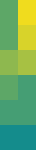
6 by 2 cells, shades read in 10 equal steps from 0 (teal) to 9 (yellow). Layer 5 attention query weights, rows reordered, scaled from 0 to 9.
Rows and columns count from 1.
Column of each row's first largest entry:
2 2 2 1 1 1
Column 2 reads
9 8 6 2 2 0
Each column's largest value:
5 9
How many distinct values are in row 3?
2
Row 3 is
5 6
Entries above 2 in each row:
2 2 2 1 0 0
